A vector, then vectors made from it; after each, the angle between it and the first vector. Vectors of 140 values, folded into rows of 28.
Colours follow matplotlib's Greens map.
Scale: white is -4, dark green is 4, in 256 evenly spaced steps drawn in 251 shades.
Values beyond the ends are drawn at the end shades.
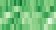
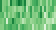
partly aligned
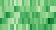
nearly opposite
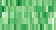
partly aligned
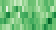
nearly opposite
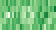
partly aligned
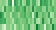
orthogonal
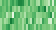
partly aligned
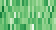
orthogonal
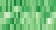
nearly parallel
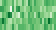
partly opposed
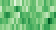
nearly opposite
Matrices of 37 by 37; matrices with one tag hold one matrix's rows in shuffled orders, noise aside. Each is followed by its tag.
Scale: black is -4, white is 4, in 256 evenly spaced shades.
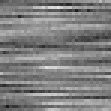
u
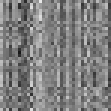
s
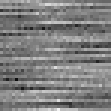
u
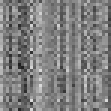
s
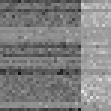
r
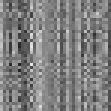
s
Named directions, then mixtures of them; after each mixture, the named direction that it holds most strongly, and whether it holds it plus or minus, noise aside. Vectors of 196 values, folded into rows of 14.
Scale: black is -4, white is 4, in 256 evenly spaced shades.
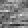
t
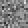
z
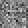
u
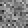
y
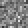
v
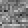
t, minus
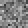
y, minus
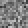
v, plus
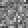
v, plus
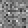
u, minus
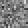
z, plus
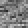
t, minus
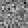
z, minus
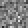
v, plus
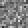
v, plus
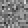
z, plus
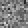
z, minus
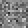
u, plus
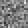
z, plus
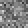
y, minus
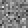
u, plus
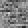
t, minus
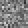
z, minus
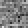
v, minus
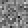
v, minus
